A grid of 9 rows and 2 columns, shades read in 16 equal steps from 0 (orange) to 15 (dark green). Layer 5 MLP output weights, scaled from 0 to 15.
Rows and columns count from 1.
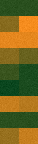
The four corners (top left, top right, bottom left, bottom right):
13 13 6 3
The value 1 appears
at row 3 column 1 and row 3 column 2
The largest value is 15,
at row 6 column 1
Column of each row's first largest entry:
1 1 1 2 2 1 2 1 1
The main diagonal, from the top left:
13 0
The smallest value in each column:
1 0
